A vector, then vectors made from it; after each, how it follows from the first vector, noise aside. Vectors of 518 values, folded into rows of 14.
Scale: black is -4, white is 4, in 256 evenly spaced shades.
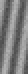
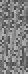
sign-scrambled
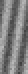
reversed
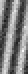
scaled up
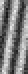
scaled up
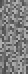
sign-scrambled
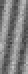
reversed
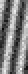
scaled up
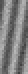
reversed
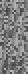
sign-scrambled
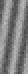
reversed
